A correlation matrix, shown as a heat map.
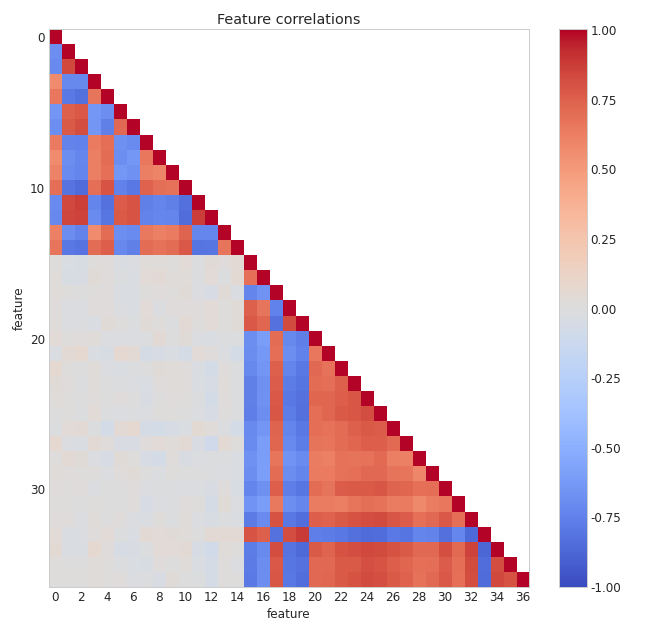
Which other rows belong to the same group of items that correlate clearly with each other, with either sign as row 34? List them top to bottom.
15, 16, 17, 18, 19, 20, 21, 22, 23, 24, 25, 26, 27, 28, 29, 30, 31, 32, 33, 35, 36
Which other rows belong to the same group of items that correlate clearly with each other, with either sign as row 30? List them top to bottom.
15, 16, 17, 18, 19, 20, 21, 22, 23, 24, 25, 26, 27, 28, 29, 31, 32, 33, 34, 35, 36
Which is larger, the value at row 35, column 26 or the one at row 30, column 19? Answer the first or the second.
the first
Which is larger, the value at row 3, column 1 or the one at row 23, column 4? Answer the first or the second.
the second
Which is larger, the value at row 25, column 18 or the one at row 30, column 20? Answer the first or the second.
the second
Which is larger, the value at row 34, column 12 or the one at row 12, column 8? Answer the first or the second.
the first
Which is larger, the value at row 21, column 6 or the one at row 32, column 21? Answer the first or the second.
the second
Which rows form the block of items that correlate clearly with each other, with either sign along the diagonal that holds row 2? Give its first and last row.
0 to 14
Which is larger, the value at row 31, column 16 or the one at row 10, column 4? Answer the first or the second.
the second
